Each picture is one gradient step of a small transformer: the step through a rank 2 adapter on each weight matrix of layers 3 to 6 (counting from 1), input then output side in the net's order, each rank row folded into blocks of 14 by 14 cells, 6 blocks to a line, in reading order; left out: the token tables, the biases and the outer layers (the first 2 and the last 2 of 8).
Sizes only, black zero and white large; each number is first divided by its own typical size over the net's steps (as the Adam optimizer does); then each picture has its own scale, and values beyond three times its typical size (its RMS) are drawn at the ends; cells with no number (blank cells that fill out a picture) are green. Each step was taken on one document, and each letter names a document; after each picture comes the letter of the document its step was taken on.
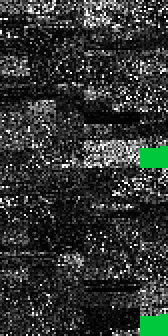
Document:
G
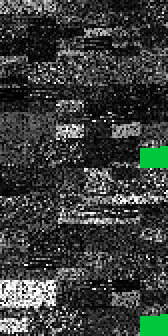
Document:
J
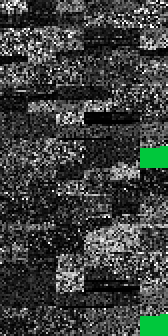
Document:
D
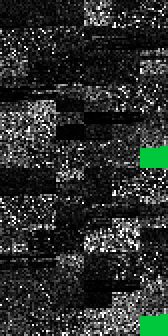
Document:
G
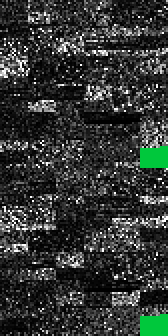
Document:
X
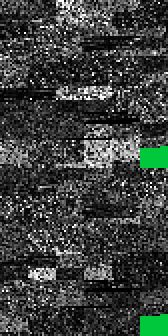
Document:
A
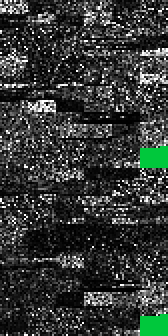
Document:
G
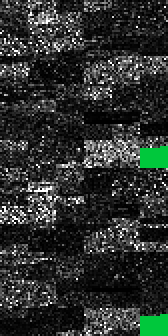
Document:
X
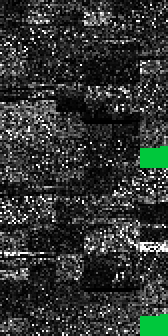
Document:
G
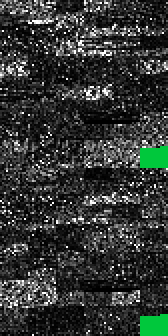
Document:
X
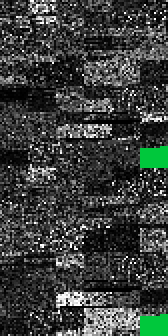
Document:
A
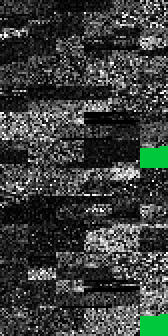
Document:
D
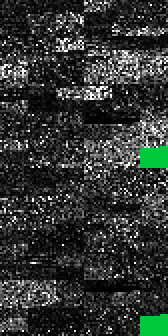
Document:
X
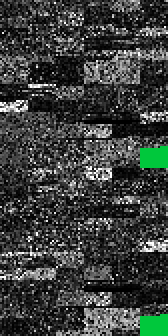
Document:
A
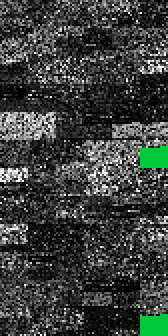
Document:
J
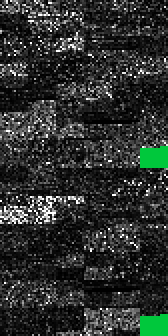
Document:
X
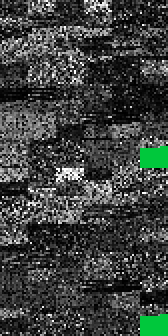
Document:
J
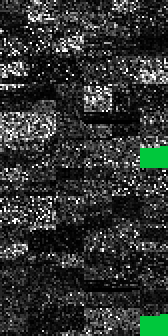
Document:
X
